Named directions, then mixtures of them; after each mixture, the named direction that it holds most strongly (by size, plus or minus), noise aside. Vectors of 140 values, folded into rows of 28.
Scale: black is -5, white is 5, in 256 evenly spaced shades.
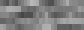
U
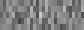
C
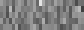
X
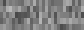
C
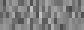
C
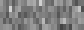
X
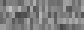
C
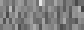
X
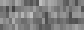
U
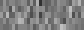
C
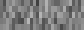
C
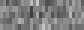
C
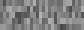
C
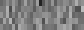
X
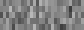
C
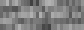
U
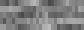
U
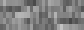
U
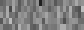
X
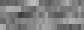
U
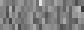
X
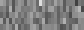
X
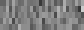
X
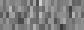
C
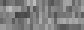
U
